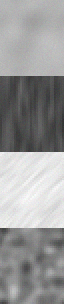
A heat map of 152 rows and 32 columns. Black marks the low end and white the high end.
It is made of 4 by 1 panels. Panel 1,1: high, smooth, faint in contrast. Panel 2,1: low, streaked downward, faint in contrast. Panel 3,1: very high, slanting up to the right, faint in contrast. Panel 4,1: middling, blotchy.
